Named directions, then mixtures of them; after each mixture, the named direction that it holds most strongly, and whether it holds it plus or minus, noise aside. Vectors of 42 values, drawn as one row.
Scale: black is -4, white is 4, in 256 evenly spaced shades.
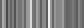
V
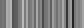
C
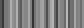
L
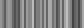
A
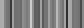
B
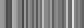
C, minus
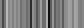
V, minus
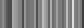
C, minus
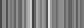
V, plus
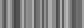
A, plus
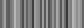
A, minus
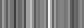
V, plus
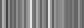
V, plus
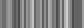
A, plus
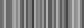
A, minus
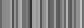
B, minus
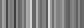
V, plus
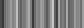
L, plus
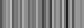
C, plus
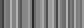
L, plus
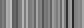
C, plus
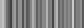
L, minus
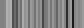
C, plus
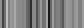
V, minus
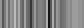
V, minus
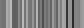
C, plus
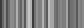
L, plus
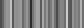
B, minus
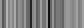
V, minus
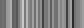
C, plus
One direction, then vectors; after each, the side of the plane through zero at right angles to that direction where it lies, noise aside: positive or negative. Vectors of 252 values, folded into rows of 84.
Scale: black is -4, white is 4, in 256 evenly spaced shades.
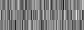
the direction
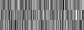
positive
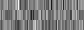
positive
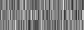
negative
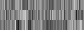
negative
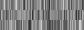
negative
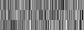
positive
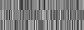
positive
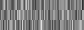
negative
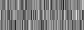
positive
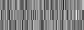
positive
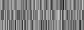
positive
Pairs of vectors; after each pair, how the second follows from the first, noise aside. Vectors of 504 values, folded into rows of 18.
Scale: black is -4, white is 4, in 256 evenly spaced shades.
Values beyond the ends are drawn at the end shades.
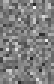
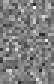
copied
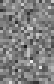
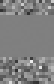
partly zeroed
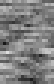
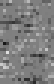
partly zeroed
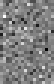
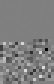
partly zeroed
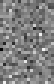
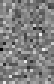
copied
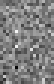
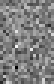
copied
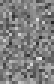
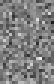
copied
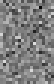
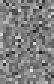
copied
